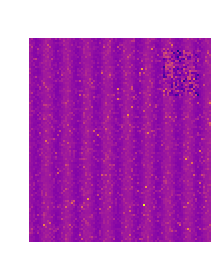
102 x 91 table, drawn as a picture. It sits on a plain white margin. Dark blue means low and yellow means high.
In the top right lies a patch that is rougher than the rest. Upright stripes repeat 9 times across the table. The top right is the roughest part. On average the colour sits 30% of the way up the scale. There is no overall slope.
